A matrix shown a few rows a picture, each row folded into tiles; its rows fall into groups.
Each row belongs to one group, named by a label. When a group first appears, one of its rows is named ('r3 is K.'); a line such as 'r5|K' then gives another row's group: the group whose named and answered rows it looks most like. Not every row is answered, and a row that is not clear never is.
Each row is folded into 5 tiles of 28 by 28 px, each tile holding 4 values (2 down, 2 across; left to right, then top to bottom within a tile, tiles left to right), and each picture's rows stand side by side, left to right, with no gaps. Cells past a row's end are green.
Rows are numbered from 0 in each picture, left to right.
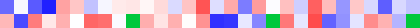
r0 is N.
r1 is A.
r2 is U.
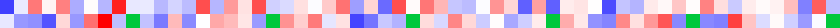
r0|N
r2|A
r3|A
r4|N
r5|A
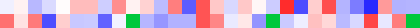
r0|A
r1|N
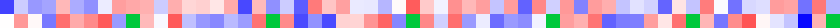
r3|A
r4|U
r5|A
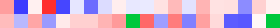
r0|U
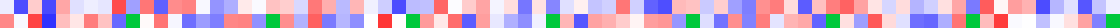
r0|N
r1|U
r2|U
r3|A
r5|N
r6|A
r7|U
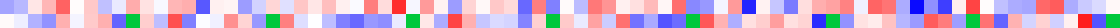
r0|N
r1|U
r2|A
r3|A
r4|A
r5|N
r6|U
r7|N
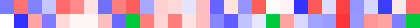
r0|N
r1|A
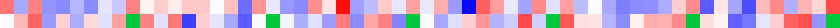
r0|U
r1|A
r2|N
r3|N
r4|U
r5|N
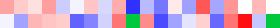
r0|A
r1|N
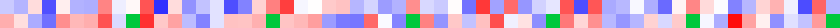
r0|N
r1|U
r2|U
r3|N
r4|U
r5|A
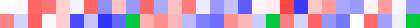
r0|A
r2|U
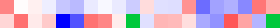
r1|U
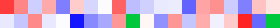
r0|A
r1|N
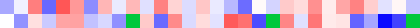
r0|N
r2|A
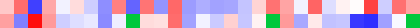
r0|A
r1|U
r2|A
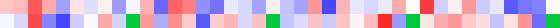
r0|U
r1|U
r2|N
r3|U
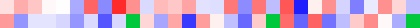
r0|A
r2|U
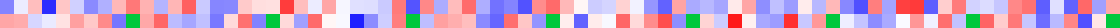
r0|N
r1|U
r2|A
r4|N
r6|N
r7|U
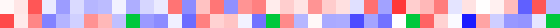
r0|U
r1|N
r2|A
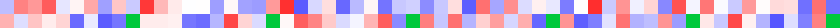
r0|A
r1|U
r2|U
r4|N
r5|A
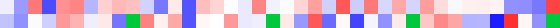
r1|N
